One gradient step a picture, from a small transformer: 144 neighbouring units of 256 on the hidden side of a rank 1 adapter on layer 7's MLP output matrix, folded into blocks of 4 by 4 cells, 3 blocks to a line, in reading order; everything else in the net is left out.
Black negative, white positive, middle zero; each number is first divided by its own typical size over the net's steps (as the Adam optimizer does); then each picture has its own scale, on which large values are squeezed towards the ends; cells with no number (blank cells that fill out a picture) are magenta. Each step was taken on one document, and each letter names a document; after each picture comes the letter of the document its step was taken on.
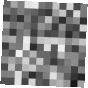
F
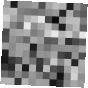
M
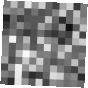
F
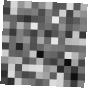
M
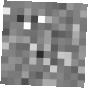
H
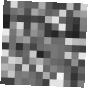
M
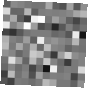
H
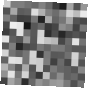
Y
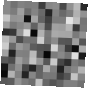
M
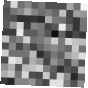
M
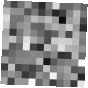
F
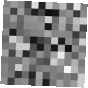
F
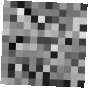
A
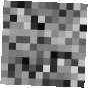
A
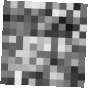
F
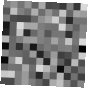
M
